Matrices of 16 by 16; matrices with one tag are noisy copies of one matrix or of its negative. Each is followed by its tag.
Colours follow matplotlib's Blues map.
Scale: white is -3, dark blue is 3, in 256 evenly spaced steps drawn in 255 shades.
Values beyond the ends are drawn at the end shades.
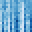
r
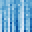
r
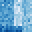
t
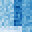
t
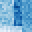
t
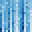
r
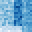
t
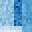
t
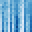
r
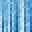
r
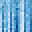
r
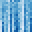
r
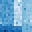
t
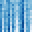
r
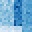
t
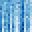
r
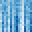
r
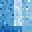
t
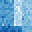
t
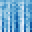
r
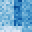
t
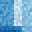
t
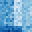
t
